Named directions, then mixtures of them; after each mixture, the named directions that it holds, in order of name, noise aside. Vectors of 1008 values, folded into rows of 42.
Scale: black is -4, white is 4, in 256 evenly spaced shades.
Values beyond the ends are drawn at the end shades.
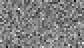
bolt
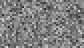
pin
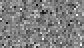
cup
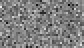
cup, pin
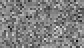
bolt, pin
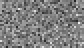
bolt, cup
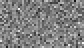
bolt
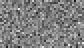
bolt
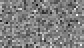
bolt, cup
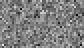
bolt, cup, pin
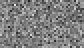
bolt, pin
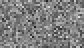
bolt, pin
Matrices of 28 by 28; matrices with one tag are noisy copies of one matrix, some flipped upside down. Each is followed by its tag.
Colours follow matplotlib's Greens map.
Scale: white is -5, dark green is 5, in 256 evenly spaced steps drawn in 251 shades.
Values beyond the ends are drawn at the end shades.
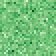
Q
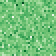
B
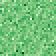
B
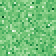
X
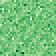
B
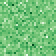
Q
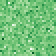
X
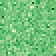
X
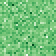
Q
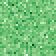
Q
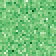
Q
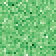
Q
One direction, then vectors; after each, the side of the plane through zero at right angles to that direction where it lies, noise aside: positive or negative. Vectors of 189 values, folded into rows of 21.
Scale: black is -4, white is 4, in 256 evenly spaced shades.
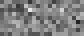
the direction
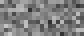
negative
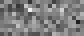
positive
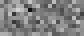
negative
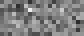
positive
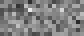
positive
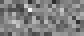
positive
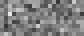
negative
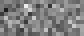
positive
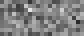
positive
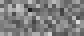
negative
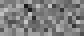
negative
